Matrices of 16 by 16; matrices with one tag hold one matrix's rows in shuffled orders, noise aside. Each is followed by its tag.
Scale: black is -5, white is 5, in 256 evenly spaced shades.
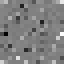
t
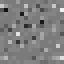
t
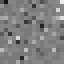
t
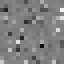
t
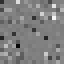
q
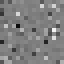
q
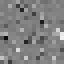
t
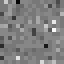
q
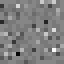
q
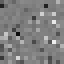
q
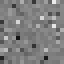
q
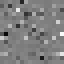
t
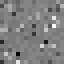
q
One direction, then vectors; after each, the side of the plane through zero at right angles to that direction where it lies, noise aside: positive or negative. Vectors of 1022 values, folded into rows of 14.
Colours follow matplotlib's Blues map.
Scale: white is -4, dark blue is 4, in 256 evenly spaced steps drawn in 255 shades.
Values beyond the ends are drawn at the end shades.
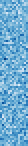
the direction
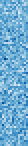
positive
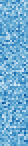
positive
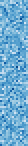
negative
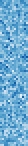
negative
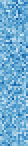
negative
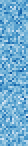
negative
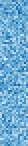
negative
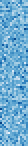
positive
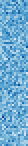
negative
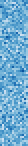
negative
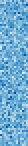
negative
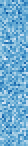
negative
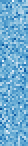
positive
